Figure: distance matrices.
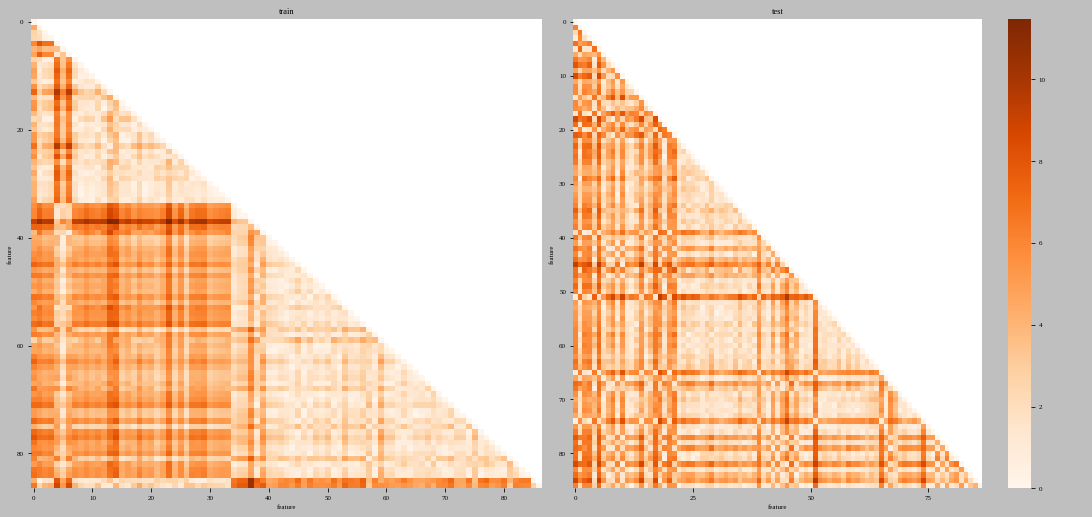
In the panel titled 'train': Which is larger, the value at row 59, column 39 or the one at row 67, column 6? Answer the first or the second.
the second
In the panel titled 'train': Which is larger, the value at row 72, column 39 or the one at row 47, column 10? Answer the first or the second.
the second
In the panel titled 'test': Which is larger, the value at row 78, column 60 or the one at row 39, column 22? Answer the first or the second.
the second
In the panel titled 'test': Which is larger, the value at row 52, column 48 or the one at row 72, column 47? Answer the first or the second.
the second
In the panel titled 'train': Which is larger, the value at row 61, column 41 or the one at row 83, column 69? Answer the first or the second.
the second
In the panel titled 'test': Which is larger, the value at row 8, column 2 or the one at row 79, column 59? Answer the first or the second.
the first
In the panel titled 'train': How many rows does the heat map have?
87
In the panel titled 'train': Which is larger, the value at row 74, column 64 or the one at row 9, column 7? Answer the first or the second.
the second
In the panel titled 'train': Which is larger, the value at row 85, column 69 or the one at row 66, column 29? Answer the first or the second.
the first
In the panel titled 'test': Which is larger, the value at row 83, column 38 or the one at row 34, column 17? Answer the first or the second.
the second
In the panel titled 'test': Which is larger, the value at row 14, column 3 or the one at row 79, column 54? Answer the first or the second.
the second
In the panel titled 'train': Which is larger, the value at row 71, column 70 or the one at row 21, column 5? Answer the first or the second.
the second
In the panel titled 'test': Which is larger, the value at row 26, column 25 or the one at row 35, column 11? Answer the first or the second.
the second
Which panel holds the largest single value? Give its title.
train
